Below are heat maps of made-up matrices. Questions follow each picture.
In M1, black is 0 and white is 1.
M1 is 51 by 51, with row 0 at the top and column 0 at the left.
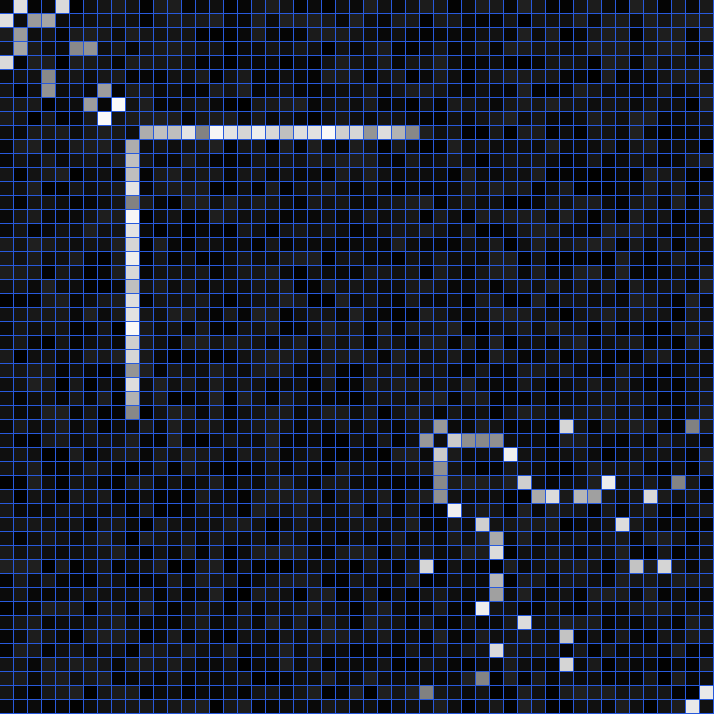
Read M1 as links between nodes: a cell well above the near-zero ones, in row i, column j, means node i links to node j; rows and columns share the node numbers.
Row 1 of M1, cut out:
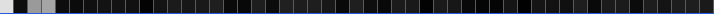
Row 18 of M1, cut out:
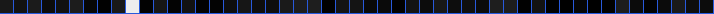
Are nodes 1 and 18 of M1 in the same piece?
no
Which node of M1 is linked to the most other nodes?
node 9
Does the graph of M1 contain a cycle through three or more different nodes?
no
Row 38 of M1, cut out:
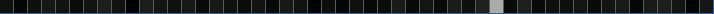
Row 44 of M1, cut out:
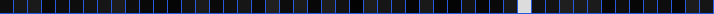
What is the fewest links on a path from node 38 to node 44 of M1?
5
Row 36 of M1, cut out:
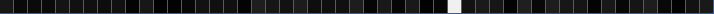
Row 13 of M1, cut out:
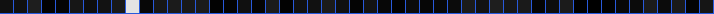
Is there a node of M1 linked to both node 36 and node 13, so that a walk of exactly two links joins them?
no
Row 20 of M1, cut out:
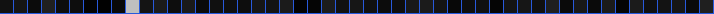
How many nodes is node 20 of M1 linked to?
1
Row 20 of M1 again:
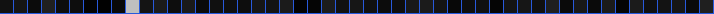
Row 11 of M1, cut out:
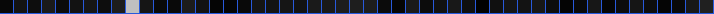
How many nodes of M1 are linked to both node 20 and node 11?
1
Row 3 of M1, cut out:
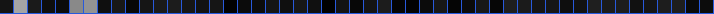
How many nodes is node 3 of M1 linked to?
3
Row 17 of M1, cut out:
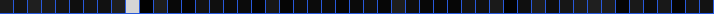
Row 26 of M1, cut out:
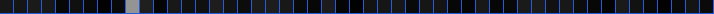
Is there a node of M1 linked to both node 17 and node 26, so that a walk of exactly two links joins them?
yes
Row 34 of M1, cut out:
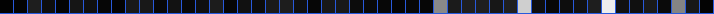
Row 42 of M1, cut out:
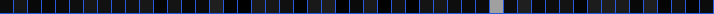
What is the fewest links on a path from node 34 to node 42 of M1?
3
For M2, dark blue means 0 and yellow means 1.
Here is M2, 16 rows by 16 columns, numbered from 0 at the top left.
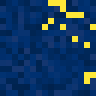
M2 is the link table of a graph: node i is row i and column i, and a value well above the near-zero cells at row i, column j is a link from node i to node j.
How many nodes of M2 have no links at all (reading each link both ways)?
1
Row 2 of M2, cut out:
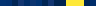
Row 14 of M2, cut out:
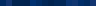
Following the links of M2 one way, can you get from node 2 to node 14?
yes
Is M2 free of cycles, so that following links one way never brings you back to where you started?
yes
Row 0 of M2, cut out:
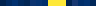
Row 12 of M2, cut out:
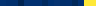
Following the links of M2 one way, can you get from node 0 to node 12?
no
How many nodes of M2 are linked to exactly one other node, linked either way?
5
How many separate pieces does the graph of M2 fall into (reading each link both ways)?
2
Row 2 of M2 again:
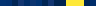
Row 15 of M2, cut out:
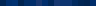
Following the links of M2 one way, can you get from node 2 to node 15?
yes
